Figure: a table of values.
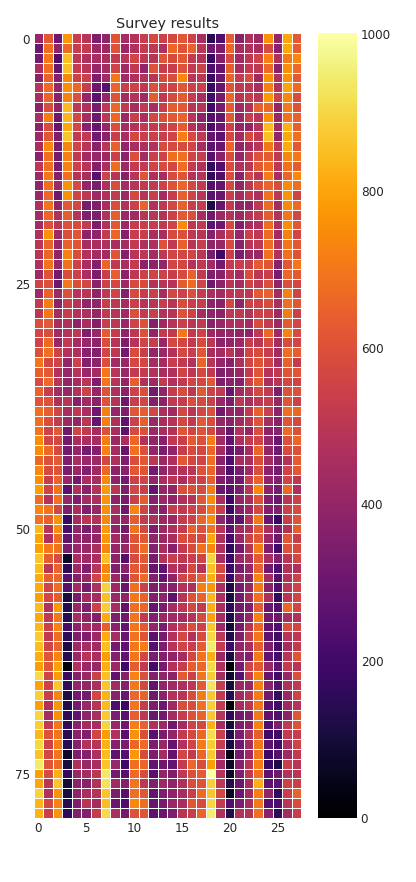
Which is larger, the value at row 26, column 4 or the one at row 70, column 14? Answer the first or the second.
the first
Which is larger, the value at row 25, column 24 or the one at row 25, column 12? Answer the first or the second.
the first
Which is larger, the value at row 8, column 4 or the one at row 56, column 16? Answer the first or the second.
the first
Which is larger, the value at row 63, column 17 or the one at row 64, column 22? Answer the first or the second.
the first
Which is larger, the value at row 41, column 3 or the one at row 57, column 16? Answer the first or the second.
the second
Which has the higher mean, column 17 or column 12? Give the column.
17
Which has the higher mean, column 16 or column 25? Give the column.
16
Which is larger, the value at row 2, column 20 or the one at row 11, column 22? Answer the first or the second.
the first
